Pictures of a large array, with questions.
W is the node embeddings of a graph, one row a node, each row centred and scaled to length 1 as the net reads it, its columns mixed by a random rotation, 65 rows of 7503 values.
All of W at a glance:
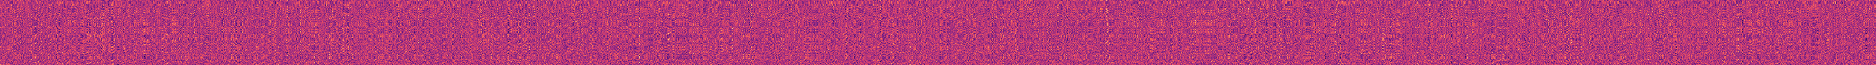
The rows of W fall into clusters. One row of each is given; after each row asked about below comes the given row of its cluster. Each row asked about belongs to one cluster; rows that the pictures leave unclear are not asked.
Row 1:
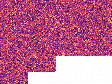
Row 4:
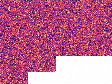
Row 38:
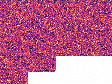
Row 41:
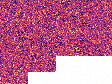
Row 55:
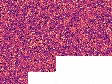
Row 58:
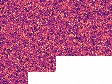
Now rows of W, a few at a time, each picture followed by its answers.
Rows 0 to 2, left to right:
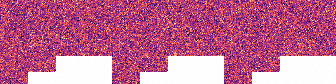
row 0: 55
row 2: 1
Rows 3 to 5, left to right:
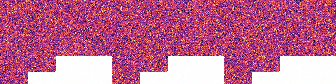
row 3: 1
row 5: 4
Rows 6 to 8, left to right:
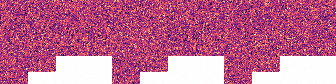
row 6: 55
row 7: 4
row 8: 55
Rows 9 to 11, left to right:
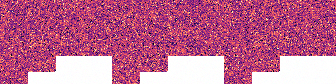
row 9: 55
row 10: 41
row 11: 55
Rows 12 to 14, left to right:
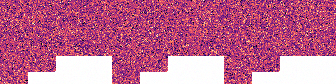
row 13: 4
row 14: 38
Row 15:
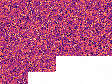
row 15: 4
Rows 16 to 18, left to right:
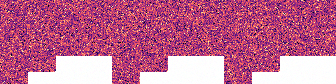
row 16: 55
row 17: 38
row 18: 58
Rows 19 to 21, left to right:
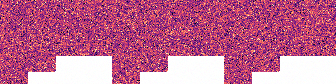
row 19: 55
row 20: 41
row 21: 4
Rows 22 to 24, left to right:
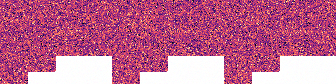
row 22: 41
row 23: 41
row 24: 41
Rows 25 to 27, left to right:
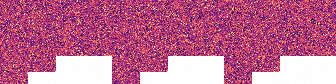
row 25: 41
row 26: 58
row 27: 4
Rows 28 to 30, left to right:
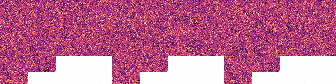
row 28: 38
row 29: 41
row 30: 38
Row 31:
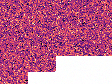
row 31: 41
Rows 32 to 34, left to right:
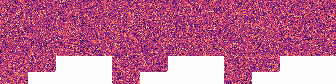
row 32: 41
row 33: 38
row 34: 1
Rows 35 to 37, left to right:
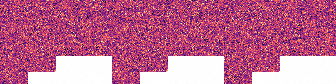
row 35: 58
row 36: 58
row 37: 58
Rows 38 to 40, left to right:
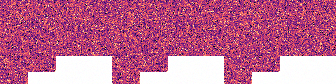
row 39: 38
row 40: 38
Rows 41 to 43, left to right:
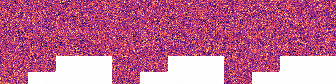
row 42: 55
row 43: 58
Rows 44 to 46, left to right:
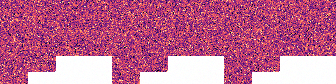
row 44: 41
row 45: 38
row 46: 4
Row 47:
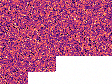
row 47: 4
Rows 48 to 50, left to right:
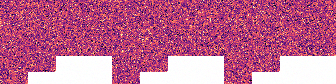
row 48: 38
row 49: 4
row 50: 41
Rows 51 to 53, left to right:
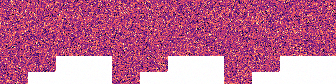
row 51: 38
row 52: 1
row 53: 41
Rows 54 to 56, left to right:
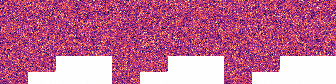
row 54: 58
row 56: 58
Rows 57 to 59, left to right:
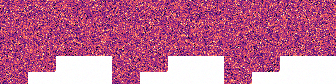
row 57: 58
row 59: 38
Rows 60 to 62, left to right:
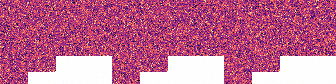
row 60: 4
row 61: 41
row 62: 58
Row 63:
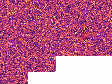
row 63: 1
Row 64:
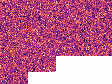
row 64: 4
